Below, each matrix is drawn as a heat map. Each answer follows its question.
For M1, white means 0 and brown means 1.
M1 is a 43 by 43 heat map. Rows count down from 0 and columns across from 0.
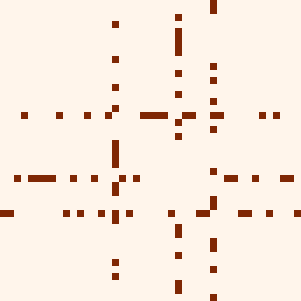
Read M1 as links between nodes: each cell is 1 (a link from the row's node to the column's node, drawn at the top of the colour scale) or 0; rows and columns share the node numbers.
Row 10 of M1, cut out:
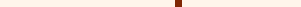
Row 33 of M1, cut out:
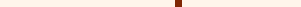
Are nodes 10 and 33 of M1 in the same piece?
yes
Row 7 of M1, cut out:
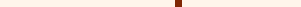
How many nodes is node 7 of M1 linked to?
1
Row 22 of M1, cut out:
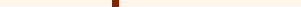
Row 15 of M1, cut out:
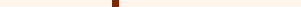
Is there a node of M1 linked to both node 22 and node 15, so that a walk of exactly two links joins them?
yes
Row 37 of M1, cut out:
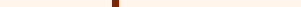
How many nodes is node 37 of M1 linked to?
1
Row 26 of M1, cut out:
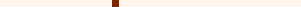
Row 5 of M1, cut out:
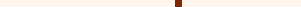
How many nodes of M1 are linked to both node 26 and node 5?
0
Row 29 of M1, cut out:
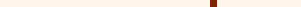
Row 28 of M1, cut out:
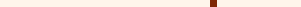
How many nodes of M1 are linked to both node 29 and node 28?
1
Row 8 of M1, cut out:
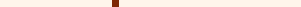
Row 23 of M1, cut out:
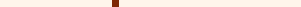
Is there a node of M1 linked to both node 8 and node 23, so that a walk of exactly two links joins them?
yes
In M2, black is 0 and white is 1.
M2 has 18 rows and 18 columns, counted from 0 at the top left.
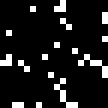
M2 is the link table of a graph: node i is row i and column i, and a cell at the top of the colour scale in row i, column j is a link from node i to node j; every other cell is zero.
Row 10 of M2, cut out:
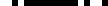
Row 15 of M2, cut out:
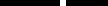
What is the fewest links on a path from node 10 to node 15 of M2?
1
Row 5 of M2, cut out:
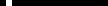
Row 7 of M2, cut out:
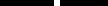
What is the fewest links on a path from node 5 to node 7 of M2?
3
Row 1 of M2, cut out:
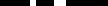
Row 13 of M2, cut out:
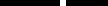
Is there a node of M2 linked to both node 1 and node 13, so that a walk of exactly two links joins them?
yes
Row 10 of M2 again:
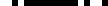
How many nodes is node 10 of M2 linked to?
6
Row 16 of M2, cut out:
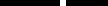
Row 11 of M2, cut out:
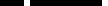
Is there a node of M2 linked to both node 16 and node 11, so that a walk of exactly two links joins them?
no
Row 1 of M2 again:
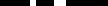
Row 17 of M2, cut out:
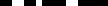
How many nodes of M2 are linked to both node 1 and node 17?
0
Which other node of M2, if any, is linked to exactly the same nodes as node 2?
node 6
